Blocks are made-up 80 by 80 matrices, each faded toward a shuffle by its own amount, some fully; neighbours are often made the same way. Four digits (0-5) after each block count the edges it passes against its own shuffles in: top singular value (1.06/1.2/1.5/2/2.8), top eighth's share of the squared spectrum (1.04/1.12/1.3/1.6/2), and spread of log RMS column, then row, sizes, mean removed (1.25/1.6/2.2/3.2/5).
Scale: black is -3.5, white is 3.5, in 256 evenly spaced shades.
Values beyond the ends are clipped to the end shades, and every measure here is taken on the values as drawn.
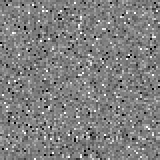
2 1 0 0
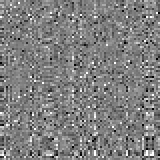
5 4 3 2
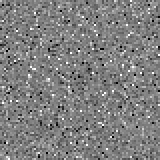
1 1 0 0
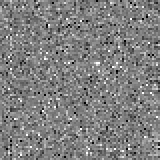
3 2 0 0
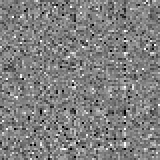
4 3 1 1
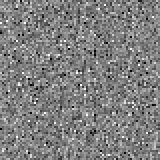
3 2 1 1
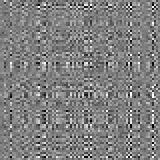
5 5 4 4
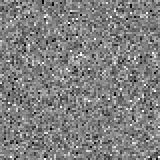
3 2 0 0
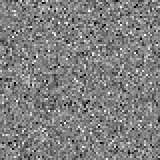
2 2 0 0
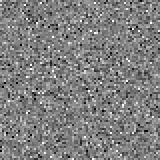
1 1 0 0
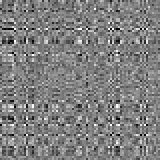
5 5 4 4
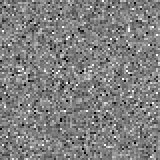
1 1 0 0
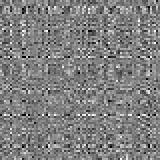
5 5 3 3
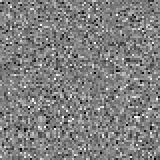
3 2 1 1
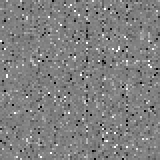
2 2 1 0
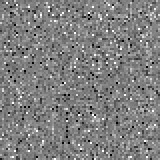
2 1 0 0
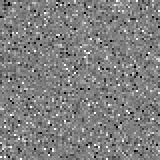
0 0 0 0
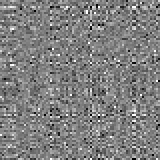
5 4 3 3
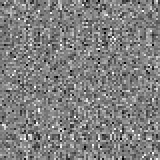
4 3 2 2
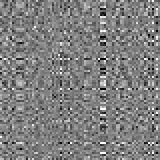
5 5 4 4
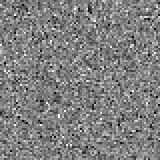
2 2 0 0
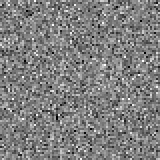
2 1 0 0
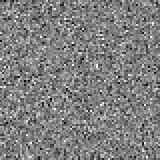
1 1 0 0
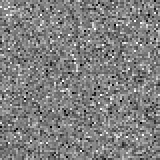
1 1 0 0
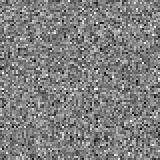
3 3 1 1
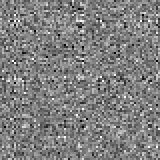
4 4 2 2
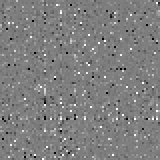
3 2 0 0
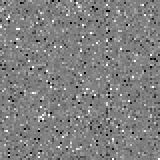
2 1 0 0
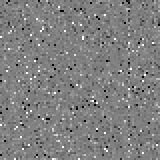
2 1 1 0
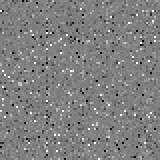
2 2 0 1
